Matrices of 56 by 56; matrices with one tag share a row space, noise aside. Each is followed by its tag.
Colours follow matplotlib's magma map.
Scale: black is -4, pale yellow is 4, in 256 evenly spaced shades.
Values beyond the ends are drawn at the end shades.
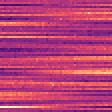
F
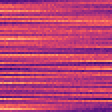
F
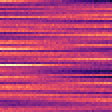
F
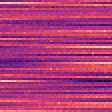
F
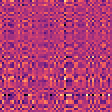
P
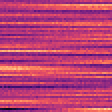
F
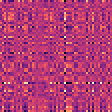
P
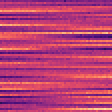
F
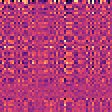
P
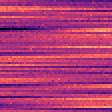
F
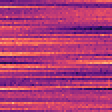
F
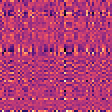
P
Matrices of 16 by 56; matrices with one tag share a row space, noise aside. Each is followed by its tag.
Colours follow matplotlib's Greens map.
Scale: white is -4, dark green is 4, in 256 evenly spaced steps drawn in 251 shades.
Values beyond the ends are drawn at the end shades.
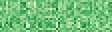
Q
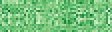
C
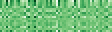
Q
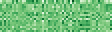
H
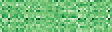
C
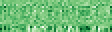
H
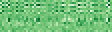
C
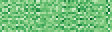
C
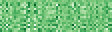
Q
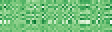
H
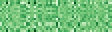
Q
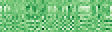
H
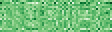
H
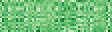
C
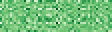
Q
